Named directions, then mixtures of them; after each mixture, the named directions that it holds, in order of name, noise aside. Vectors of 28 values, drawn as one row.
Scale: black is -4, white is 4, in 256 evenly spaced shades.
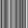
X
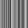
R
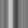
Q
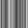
Q, X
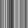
Q, R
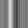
Q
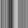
Q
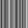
X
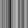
Q, R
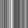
Q, R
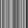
Q, X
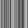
R, X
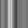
Q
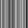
X
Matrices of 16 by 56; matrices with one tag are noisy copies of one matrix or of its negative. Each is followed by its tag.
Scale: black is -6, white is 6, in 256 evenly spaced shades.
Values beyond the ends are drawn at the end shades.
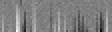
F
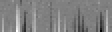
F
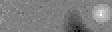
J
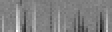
F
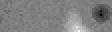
J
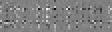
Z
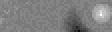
J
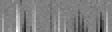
F
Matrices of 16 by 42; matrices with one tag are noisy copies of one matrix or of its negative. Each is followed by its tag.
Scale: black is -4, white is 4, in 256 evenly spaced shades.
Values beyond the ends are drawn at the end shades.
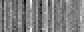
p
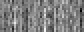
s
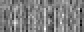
s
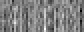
s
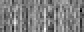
s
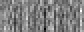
s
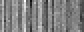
p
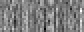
s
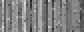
p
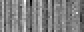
p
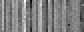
p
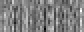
s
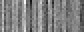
p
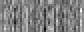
s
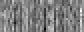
s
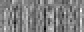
s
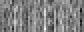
s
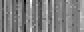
p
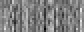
s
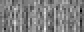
s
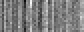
p
